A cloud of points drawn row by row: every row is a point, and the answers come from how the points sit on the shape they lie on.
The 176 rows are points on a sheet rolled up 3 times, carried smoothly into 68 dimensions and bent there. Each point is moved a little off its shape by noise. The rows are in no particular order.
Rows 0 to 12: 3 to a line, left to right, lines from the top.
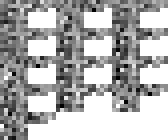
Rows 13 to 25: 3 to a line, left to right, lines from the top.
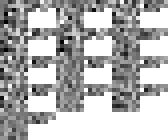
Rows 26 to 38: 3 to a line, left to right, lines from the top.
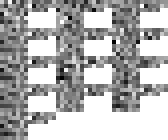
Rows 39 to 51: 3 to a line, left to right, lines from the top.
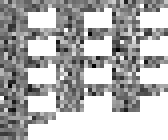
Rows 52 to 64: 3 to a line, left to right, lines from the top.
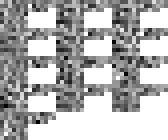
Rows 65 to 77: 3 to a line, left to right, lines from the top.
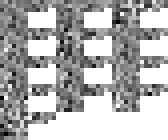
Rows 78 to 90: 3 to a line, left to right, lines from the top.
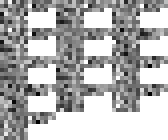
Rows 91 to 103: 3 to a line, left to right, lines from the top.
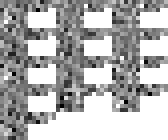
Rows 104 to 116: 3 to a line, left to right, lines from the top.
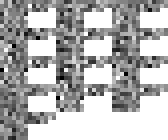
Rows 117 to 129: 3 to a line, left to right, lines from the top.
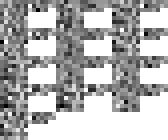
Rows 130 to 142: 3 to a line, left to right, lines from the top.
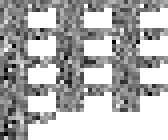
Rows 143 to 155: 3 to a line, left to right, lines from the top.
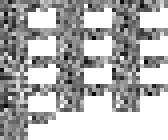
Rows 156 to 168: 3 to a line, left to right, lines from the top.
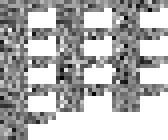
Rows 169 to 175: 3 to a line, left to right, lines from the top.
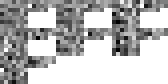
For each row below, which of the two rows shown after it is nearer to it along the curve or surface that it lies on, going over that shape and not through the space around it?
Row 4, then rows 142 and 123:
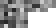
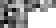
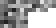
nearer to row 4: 123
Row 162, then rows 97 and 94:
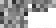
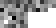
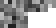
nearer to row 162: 97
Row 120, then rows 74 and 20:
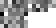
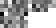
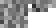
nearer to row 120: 74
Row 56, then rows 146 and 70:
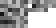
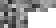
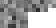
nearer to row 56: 146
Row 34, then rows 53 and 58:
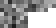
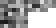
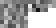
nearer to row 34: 53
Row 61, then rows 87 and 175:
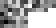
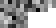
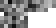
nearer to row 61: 175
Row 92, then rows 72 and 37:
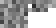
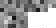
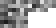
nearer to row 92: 72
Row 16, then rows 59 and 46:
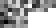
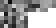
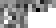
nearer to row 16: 59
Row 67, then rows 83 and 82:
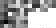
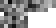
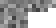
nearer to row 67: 83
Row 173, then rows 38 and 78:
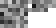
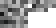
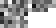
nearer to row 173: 38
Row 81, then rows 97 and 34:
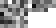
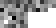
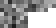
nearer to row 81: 97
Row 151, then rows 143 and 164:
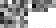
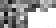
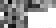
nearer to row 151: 143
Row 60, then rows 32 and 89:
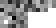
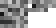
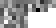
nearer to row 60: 89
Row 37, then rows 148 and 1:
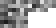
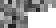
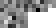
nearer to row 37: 148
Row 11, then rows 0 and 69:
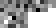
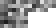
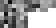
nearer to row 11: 69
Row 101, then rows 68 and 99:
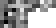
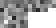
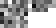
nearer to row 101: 99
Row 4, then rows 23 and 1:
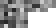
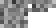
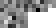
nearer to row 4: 1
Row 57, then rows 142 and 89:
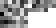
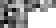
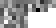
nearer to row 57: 142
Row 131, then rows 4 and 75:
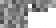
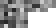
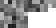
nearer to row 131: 75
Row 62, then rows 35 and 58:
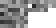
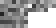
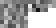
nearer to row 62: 35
